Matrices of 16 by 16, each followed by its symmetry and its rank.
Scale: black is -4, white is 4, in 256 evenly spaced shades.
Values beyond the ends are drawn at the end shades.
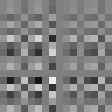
neither, rank one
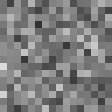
neither, full rank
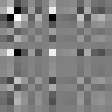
symmetric, rank one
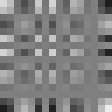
symmetric, rank one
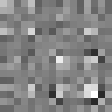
symmetric, rank three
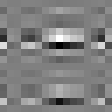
neither, rank one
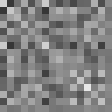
symmetric, rank three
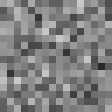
neither, full rank
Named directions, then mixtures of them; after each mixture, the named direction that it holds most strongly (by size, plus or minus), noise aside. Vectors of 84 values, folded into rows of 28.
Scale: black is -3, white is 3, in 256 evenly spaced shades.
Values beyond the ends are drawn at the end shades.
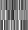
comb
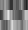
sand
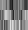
sand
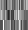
comb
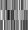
comb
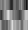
sand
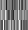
comb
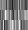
comb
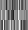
comb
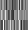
comb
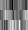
sand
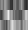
sand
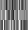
comb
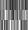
comb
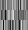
comb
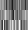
comb
